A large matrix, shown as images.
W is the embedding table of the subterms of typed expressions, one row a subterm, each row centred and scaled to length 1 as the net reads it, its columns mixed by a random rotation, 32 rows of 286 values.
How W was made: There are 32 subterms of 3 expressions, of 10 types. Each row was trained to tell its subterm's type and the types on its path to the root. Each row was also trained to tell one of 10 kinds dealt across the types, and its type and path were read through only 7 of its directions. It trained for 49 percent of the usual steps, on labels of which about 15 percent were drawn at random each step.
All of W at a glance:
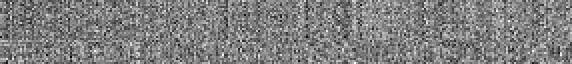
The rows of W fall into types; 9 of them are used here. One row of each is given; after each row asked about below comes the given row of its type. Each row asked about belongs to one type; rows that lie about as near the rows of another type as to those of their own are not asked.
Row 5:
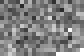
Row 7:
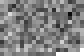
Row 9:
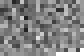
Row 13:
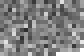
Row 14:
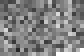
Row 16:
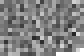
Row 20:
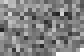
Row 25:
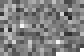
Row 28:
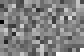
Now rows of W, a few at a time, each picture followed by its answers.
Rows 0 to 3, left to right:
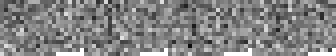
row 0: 5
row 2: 7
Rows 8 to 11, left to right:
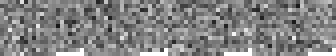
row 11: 5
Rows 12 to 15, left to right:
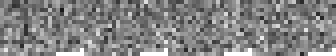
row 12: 7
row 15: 13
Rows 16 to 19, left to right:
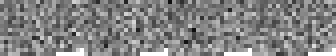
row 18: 9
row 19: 16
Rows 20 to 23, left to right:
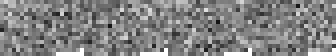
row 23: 28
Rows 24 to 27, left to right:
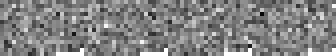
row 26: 28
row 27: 28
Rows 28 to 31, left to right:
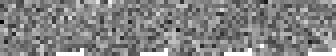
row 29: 20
